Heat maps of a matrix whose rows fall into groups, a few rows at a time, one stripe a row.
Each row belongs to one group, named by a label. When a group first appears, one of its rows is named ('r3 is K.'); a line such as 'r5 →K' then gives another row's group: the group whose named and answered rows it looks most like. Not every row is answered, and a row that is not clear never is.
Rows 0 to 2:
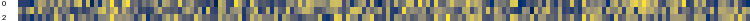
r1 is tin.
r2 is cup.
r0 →cup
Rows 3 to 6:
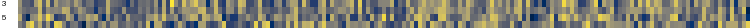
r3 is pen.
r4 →pen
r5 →pen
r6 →tin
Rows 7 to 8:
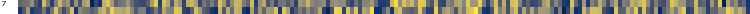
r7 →cup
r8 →cup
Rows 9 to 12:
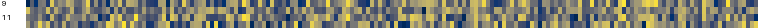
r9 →cup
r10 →pen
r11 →cup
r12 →tin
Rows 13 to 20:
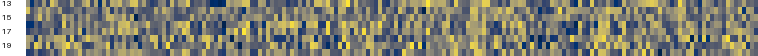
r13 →cup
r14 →pen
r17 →cup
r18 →pen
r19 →tin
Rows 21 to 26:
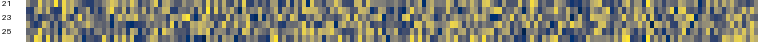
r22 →tin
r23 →cup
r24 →pen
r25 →tin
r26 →tin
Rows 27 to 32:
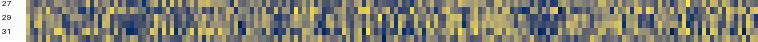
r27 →pen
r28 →tin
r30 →pen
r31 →pen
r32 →tin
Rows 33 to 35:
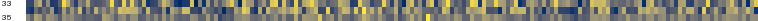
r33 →tin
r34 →cup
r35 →tin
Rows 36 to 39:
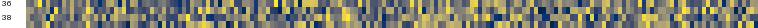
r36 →tin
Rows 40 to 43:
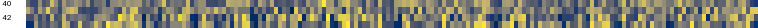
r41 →tin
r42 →cup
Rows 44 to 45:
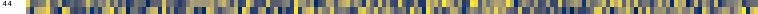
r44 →pen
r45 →tin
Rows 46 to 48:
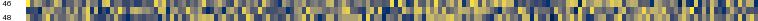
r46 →pen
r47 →cup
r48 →pen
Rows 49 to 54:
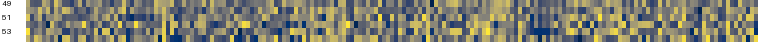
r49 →pen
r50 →tin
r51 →pen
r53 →pen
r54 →tin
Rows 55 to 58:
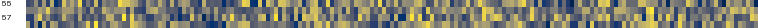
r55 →cup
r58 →cup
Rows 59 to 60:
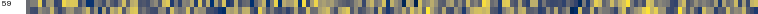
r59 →tin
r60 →cup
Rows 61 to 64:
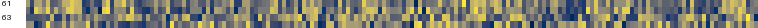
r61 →tin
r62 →tin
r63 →cup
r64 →pen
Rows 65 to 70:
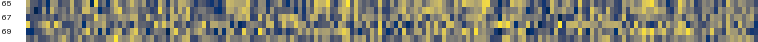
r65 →cup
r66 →cup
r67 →cup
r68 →pen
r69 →cup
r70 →cup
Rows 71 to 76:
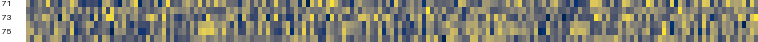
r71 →tin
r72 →cup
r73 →tin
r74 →pen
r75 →pen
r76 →pen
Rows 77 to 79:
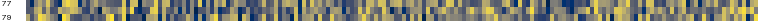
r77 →tin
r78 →tin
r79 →tin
